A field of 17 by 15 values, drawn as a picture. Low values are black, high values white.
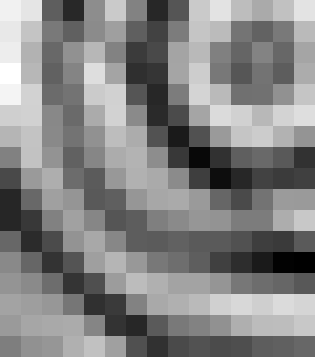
Odd rows or columns: none. Mirror symmetry: none. Ninth with the highest average: top left. Rings: centred on the top right.
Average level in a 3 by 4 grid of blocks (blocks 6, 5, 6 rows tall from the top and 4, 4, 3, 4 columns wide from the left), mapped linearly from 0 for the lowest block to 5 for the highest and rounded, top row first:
5254
2302
2221
